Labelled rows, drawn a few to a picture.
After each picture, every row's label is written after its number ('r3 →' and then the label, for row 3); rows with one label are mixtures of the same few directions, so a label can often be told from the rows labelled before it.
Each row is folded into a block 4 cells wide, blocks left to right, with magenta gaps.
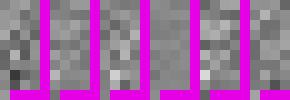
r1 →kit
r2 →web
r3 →kit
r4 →web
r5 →web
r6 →kit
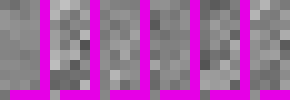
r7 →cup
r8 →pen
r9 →kit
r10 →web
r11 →pen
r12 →pen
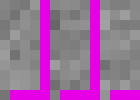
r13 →kit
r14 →web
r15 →web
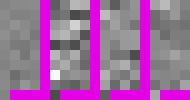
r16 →kit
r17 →web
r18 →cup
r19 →cup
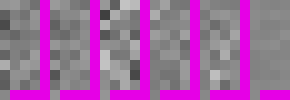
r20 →web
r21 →web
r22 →pen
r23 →pen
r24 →kit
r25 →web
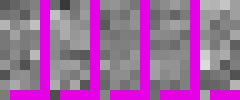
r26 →cup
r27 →cup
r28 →web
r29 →web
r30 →pen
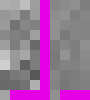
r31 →pen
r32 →kit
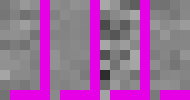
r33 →web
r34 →pen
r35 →web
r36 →cup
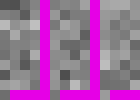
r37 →cup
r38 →kit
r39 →pen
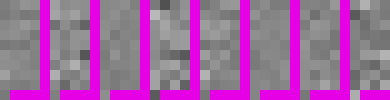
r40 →web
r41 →cup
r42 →kit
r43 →cup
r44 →web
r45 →pen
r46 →kit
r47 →cup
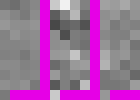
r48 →cup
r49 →cup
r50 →pen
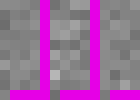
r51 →web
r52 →web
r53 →kit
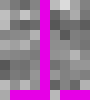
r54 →web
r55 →cup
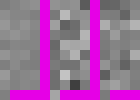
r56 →web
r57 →kit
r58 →cup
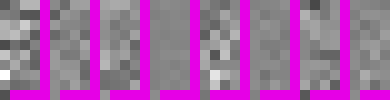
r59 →web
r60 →pen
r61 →pen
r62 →cup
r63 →kit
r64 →kit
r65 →cup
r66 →kit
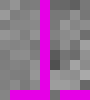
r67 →pen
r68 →pen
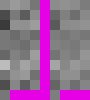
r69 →web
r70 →web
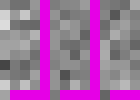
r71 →web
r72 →kit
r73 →kit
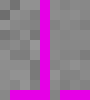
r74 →pen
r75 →cup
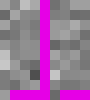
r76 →pen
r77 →web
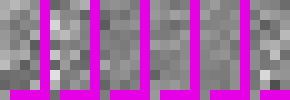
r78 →pen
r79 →web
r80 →web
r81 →web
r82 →pen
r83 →kit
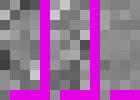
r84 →pen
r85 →pen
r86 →web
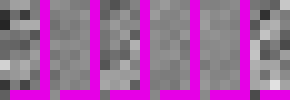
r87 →web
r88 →web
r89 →pen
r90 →pen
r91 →web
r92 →kit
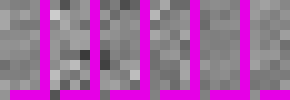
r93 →web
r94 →cup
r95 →pen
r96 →pen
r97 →web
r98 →pen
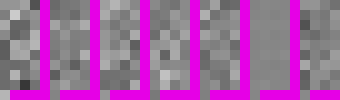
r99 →kit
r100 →cup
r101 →pen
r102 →kit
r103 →pen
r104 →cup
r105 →web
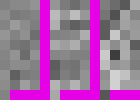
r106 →kit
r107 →web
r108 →kit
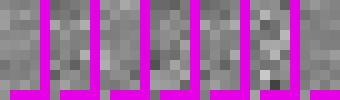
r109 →web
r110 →cup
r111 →pen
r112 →pen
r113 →cup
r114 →kit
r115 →cup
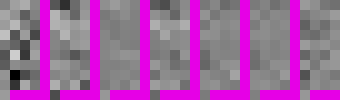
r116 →kit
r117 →cup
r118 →cup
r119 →cup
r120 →pen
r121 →pen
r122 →web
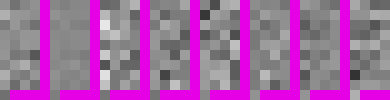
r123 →cup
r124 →cup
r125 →web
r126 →kit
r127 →pen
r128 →kit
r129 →web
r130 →web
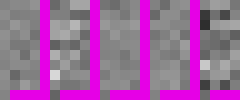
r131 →kit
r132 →web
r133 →cup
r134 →pen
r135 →web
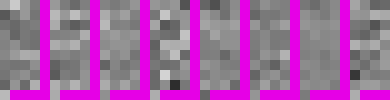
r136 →cup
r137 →web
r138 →web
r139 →kit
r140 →cup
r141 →cup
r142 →cup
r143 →web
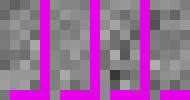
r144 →pen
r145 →kit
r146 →kit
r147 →web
